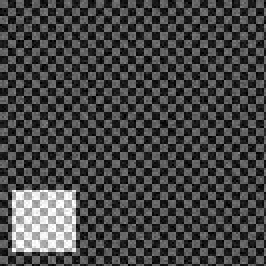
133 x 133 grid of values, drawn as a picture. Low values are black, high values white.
The ninth with the highest average is the bottom left. In the bottom left lies a patch that is higher than the rest. The halves do not mirror each other. On average the colour sits 30% of the way up the scale.
